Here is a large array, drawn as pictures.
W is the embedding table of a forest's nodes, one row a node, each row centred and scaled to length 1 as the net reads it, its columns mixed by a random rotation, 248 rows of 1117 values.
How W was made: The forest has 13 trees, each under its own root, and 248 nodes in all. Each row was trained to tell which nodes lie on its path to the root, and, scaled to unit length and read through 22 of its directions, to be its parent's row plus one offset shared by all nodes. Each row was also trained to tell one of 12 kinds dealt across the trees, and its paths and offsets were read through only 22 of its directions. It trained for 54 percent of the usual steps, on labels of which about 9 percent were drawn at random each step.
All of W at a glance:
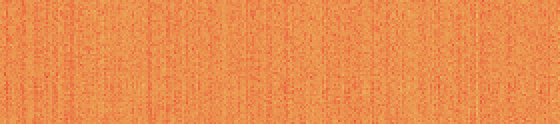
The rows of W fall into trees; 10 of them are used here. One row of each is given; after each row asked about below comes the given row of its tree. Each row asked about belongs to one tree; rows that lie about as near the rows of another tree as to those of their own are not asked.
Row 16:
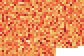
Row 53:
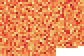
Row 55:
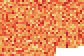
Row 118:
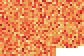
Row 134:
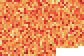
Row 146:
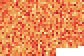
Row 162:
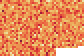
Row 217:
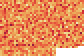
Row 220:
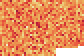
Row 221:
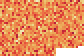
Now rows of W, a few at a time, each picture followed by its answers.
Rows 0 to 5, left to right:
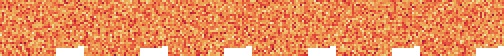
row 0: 53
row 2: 162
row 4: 220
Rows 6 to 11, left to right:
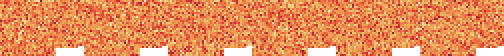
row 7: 16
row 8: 162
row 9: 221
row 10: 162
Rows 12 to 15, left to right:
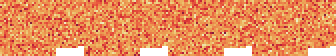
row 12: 221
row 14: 162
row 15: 217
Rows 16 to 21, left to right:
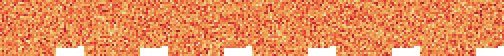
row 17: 16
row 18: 162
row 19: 55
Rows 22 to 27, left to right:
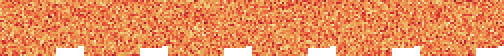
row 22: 221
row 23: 146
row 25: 55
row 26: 53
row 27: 53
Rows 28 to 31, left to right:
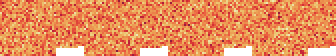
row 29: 118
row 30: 221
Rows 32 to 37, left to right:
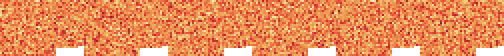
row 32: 221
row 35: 221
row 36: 53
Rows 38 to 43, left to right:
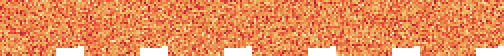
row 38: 220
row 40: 162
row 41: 134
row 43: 217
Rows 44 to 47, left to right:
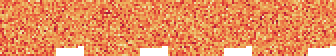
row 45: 162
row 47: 162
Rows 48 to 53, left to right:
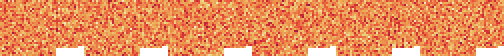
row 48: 221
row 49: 221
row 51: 221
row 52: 55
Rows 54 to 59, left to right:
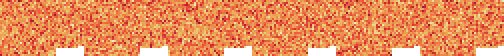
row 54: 220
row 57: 162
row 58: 53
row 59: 16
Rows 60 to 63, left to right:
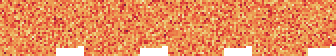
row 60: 162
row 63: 146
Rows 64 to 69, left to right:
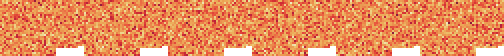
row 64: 118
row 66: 146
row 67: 162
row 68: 118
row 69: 16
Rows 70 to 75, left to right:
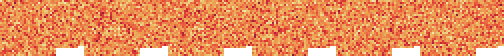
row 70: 217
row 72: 146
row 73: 217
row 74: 16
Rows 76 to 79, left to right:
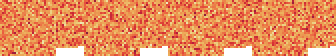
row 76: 217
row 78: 221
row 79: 16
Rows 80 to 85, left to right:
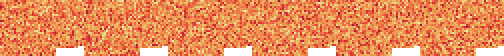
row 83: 221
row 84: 217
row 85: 16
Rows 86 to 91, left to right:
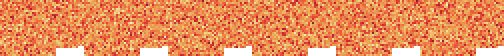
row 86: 162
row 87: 55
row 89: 134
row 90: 134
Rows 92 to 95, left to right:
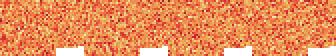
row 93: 53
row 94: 220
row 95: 220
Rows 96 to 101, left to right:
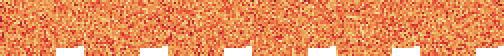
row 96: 217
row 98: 217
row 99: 162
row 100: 16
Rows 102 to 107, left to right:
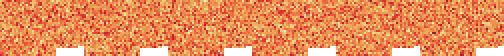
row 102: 221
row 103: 220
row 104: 221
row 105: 221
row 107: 221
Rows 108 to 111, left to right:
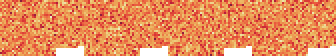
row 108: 16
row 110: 146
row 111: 55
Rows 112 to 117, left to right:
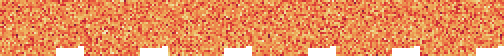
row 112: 146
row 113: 221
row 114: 55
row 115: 146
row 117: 162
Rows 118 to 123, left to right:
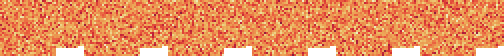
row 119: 16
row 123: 162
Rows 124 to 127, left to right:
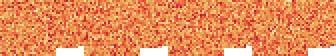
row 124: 221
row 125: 217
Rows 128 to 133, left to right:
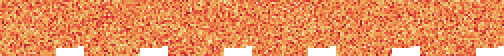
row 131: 53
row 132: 118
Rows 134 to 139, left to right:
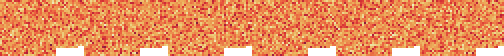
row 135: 55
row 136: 118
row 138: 162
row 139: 55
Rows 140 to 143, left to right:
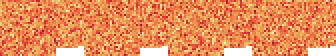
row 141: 118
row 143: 16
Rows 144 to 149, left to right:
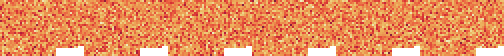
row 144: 220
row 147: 162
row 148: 55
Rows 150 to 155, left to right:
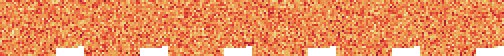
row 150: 134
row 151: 53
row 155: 118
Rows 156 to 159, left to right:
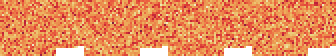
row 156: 118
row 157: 220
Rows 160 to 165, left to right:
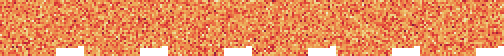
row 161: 162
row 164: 221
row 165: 217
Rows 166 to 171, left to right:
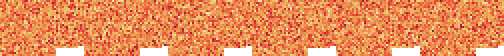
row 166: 53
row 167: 53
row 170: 16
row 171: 16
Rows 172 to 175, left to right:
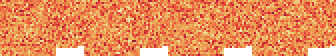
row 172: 16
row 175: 16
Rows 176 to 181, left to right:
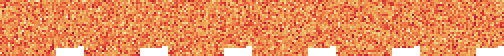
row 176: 53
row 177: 53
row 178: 16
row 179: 53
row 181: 220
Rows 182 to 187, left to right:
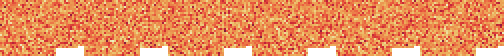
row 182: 16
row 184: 221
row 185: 16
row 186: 16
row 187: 16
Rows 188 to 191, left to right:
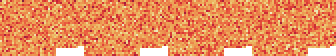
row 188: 162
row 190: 220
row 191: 55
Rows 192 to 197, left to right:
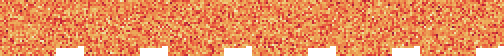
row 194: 221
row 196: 16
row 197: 146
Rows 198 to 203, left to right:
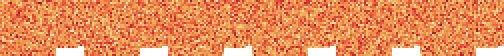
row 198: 53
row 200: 55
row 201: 16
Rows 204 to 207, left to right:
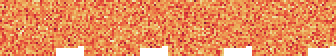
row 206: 221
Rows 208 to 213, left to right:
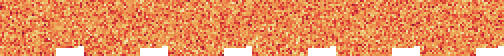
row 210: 220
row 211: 162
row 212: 53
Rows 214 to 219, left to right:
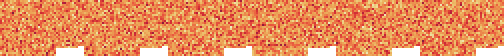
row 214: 55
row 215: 55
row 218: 221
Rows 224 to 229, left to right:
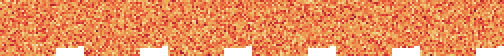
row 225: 16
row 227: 118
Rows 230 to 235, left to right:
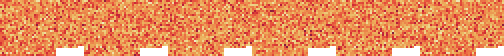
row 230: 221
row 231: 221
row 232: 16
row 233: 146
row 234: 55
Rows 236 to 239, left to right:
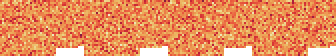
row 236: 55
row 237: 134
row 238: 162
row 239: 16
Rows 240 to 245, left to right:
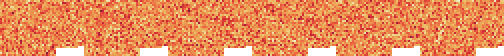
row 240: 55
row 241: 146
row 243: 221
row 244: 162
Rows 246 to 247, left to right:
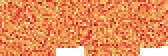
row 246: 53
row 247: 217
